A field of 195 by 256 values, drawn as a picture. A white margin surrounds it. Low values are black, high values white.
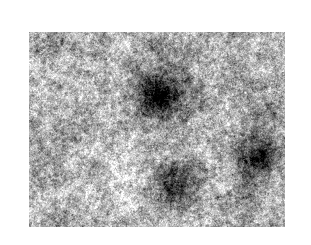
The halves do not mirror each other. There are three dips. No row or column stands out.
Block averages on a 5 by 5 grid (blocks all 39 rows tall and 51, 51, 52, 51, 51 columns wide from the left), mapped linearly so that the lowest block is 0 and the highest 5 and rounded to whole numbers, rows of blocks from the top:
44344
54034
44343
45341
45344
